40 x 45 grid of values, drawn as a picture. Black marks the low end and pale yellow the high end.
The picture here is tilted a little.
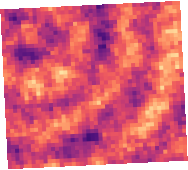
The texture is blotchy. On average the colour sits 60% of the way up the scale. Concentric rings centre on the top left. The histogram is bell-shaped.
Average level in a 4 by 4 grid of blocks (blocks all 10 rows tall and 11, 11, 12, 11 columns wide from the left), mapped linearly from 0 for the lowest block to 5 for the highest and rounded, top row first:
1 2 1 4
2 4 2 5
2 3 2 4
2 0 3 2
